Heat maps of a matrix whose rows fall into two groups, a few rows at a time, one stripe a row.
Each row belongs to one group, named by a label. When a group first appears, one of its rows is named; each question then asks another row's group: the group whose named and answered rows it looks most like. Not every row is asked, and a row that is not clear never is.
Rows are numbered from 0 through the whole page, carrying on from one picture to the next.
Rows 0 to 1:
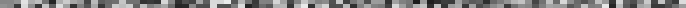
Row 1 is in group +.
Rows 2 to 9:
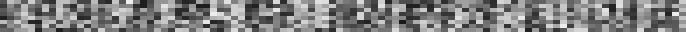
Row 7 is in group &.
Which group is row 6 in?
+
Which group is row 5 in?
+
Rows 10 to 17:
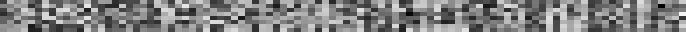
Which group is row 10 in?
&
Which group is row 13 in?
+
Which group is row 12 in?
+
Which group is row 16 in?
&
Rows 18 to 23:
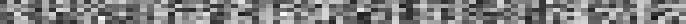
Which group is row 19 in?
&
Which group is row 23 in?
&
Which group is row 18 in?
+
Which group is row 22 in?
&
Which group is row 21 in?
&
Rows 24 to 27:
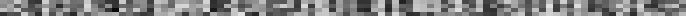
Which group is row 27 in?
+
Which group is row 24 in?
&
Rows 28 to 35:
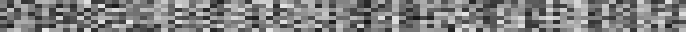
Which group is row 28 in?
&
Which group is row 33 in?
&
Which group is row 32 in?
+
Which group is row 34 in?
+
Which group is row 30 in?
+
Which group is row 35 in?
&
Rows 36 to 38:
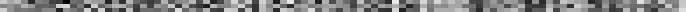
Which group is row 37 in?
+
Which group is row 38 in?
&
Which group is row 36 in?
&
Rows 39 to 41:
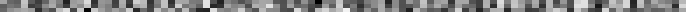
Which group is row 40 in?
&
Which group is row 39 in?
&
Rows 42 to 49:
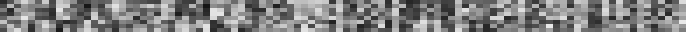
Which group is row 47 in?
&
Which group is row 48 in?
&
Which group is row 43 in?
+
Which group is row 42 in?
+
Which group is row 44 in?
+
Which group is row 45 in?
+
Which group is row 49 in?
&
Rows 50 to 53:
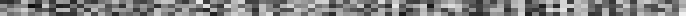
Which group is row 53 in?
&
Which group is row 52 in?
+
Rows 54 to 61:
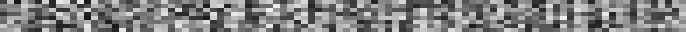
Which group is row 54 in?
+
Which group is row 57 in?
+
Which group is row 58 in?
+
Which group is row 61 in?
&
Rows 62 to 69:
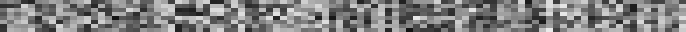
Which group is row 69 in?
+
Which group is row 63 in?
+
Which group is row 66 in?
&
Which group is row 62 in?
&
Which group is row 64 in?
+
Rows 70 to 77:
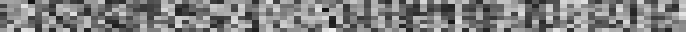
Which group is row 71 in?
+
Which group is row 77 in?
+
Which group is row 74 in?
&
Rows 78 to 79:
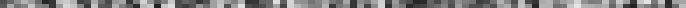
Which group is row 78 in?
+
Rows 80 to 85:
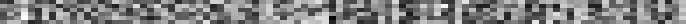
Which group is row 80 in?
+
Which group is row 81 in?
&
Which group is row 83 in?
+
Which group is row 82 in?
&
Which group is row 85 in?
&
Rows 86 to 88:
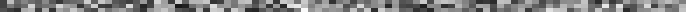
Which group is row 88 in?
+
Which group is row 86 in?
&
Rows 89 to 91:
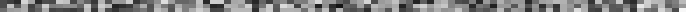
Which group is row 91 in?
&
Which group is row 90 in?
&
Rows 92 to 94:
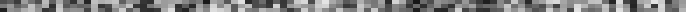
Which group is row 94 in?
+
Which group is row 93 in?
+
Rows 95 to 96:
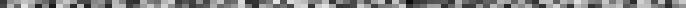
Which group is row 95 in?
+
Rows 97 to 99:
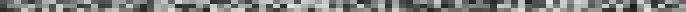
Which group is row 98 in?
+
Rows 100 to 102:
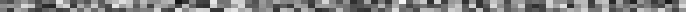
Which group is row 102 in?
&
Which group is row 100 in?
+
